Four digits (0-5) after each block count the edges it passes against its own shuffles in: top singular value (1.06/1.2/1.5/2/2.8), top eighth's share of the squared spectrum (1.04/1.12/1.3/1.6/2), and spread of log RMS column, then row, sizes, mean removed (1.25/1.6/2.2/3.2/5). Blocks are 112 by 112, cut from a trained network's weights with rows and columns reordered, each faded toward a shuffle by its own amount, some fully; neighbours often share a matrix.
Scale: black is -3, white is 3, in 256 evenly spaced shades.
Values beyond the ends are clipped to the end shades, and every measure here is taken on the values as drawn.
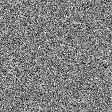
0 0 0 0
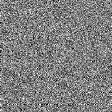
3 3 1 2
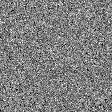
0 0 0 0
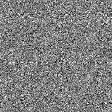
3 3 1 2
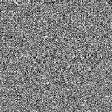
3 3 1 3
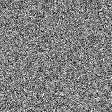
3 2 0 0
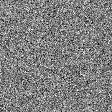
0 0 0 0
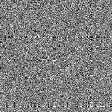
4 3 2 2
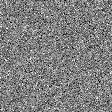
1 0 0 0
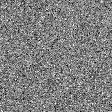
0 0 0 0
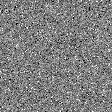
1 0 0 0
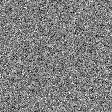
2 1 0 0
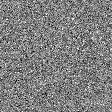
1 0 0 0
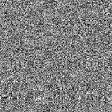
4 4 1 2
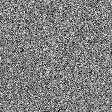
1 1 0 0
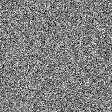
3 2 0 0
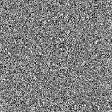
3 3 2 1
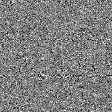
3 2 0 2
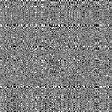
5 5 3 4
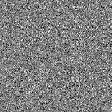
4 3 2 2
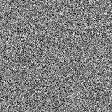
3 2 0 0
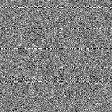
4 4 1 3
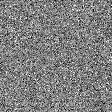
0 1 0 1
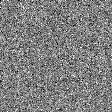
1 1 0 0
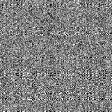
4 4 1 3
